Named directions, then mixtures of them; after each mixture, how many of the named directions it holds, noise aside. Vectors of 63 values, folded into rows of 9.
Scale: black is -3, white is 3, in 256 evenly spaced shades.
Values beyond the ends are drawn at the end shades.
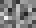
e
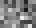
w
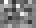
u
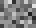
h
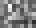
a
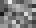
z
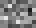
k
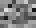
three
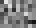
three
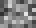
two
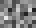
one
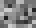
three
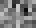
two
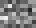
one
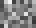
three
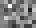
three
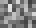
one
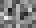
one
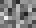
one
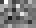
one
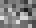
two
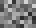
one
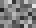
one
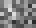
two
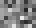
two
